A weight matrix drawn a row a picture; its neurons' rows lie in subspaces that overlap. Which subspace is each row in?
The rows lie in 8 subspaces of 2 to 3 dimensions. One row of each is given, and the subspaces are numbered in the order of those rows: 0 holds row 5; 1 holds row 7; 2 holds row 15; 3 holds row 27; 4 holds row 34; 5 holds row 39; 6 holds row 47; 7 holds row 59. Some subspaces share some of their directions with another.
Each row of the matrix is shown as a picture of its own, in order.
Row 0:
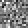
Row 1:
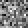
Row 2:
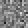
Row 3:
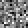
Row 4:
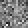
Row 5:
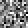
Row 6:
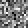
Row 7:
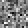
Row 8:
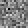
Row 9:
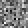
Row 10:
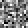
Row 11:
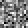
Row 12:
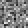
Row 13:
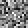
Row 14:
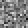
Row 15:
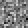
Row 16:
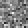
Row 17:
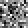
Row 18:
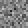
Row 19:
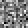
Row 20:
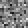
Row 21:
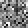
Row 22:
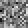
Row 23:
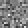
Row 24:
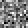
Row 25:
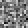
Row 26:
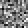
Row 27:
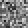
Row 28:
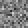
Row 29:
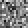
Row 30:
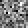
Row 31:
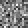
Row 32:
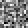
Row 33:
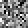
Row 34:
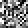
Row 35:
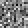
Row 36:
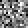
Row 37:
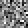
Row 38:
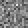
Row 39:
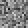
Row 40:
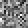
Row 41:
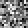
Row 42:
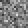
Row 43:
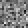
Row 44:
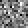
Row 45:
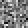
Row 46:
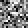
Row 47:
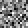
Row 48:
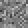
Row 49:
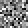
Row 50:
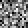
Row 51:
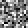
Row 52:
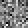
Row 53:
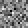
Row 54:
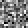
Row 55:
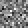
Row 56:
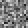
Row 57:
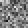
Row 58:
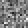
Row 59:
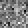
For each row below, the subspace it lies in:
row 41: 3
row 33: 4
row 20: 3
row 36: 4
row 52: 7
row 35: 2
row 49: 6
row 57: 1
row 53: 6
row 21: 7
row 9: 6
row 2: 0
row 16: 3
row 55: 6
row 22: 4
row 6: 5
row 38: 2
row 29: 3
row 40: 4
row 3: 0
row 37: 0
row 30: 4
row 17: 3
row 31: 2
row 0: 3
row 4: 7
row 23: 3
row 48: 4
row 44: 4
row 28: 6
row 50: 2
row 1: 3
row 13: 5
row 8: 5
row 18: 6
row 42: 1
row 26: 0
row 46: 1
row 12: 2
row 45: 7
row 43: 7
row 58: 1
